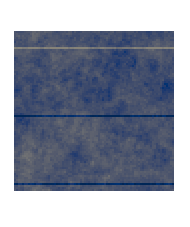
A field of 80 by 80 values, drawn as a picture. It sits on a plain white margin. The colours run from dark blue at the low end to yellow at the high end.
Rows 9, 43 and 77 differ from the rows beside them. A few values lie far out on both sides of the bulk. Streaks run across, left to right.
